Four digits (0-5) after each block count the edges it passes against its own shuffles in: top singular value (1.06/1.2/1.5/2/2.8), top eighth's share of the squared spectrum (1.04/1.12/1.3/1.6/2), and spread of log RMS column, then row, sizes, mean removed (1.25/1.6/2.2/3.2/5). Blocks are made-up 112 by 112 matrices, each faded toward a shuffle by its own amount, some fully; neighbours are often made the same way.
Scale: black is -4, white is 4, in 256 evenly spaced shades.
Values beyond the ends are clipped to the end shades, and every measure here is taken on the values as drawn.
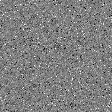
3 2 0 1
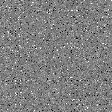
3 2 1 1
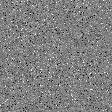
0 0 0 0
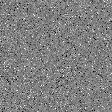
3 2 0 0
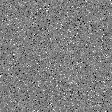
2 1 0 0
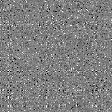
4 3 2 2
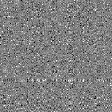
4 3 2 2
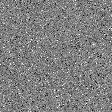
1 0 0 0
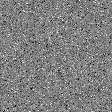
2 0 0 0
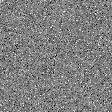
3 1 0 0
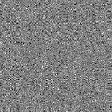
4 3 2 2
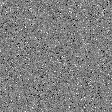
0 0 0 0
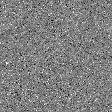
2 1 0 0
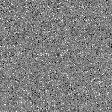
3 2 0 1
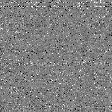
4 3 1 2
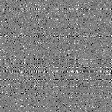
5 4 2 3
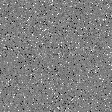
2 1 0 0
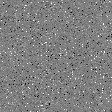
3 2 0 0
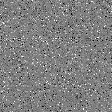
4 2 1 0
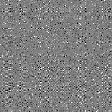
5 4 3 3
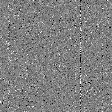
3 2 2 0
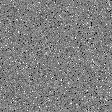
0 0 0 0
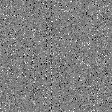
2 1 2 0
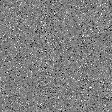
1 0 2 0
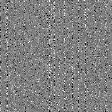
2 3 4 0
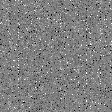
2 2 2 0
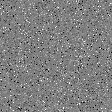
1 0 0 0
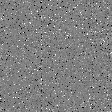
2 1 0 0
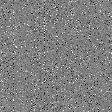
2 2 2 0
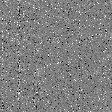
2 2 2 0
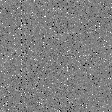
2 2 1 0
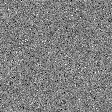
0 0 0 0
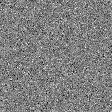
0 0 0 0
